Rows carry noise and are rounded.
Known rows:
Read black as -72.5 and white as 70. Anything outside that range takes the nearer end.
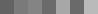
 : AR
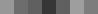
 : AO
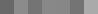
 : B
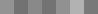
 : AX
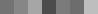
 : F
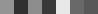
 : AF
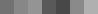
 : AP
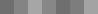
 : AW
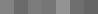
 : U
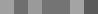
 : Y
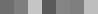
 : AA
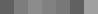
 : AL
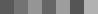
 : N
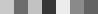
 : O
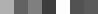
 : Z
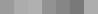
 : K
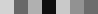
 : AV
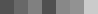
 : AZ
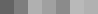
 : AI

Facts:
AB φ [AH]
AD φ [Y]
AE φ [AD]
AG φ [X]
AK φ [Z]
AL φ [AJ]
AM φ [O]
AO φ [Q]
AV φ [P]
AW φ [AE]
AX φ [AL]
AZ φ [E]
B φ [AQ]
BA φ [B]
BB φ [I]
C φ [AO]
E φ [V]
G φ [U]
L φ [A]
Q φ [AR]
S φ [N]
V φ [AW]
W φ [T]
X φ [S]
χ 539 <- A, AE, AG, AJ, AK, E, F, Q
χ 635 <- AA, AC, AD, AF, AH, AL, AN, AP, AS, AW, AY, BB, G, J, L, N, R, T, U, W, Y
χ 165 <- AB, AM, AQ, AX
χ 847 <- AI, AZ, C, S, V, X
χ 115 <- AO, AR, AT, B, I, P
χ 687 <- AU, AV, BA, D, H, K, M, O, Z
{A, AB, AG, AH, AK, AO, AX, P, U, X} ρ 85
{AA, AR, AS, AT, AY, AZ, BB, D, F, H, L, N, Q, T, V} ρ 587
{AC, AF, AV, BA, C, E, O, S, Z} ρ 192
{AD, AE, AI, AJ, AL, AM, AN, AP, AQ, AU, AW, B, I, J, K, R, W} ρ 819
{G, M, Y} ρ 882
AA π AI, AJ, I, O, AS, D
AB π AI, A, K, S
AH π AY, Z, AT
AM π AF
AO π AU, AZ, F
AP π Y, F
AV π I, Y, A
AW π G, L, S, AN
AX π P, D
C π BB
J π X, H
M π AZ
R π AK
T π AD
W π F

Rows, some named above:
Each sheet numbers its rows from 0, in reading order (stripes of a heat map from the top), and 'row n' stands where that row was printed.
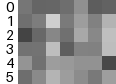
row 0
AH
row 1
AS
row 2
V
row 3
AA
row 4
G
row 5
AN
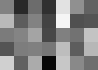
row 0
C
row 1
Z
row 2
F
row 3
AT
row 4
AV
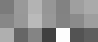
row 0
I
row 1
AJ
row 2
Z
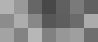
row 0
M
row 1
AU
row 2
A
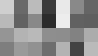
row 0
O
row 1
BA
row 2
K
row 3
H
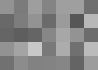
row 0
P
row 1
Q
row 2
X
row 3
D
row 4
AE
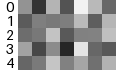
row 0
S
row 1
AT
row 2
AA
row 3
E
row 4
L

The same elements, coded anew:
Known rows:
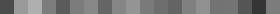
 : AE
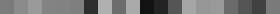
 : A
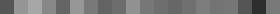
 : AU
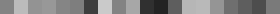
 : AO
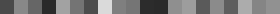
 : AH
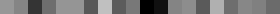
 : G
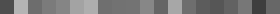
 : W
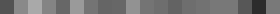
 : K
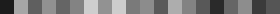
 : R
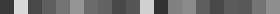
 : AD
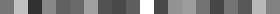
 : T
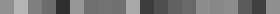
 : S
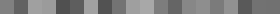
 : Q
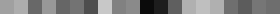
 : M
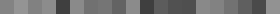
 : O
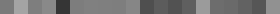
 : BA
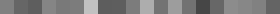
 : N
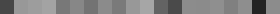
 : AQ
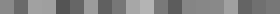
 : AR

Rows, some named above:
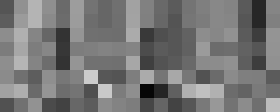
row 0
I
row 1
I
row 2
S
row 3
BA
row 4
S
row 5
AA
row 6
M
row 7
Z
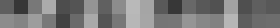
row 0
H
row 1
V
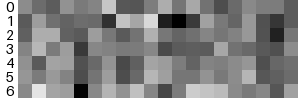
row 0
AA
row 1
X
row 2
AI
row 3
AV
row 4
F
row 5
AZ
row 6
C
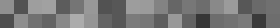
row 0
D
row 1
AN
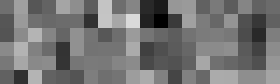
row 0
U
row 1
X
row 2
AJ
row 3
S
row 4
E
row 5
AT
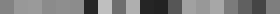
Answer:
P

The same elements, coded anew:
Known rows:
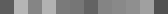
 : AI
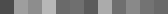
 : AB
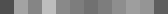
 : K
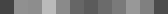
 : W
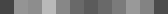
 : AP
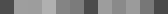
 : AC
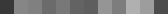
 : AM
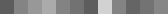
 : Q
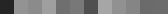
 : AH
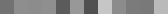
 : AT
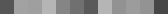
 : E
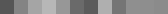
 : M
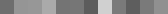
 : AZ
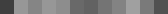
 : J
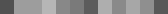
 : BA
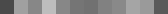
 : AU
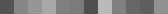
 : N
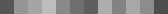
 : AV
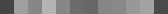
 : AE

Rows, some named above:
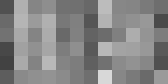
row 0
X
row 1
S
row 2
I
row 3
Z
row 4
AN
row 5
H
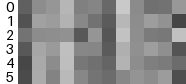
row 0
D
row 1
E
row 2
AT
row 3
O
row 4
A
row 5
AJ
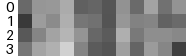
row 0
AO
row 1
U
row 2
M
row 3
C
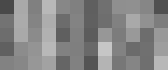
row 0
AN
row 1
I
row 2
P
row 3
D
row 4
AR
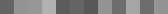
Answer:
AO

